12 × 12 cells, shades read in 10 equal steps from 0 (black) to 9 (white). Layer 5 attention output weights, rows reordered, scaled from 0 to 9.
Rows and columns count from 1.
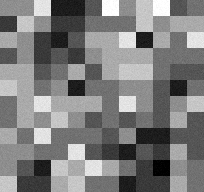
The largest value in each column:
7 7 8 7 8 8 9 8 7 9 6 8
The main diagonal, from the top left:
5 7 2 3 6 4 4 3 1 2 5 4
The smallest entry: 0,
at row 11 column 10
